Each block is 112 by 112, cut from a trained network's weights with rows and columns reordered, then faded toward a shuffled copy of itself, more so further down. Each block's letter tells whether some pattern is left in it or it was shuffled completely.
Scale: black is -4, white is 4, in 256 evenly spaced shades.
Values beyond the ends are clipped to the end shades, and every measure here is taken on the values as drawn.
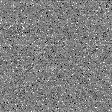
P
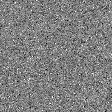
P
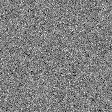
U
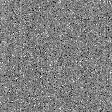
P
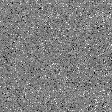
P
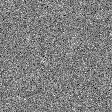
U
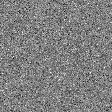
P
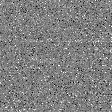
P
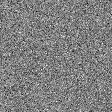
U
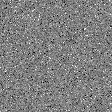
U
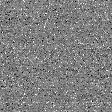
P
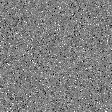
U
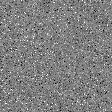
U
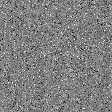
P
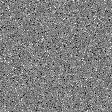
U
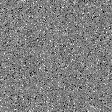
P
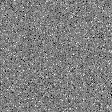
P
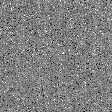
P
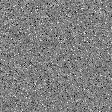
U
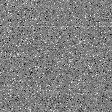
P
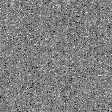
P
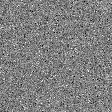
U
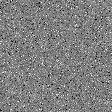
U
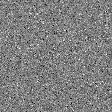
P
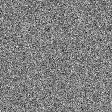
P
